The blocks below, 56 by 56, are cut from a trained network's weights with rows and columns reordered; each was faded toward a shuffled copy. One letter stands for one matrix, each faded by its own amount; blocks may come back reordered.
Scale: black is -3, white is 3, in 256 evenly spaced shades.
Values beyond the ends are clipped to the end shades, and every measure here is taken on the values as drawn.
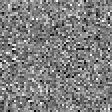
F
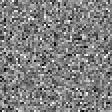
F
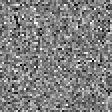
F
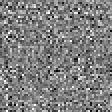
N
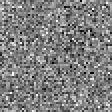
F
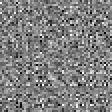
N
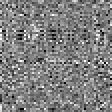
N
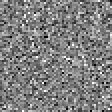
F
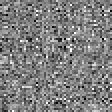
N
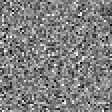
F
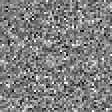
F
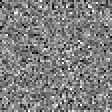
F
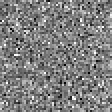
F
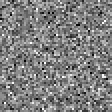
F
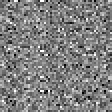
N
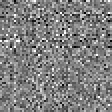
N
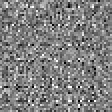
N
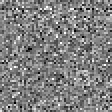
F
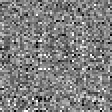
N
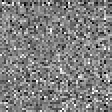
F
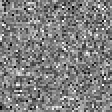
F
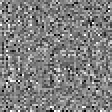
N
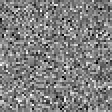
F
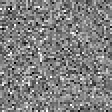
F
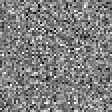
F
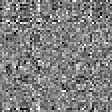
N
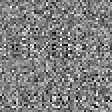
N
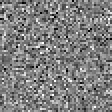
F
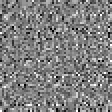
N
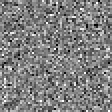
F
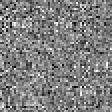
N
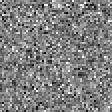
F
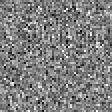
F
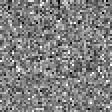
F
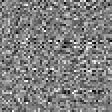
N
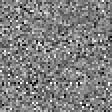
F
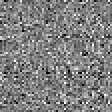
N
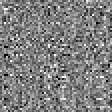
N
